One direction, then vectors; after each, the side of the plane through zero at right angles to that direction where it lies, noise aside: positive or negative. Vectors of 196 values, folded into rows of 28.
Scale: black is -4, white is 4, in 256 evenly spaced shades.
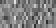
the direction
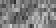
negative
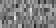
positive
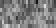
positive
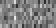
positive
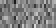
negative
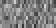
positive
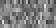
positive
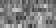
positive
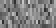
negative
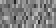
negative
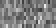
positive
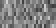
positive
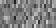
negative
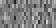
negative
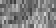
negative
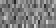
negative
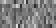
negative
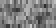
negative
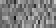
negative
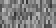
negative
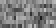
negative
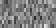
negative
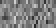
positive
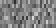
negative
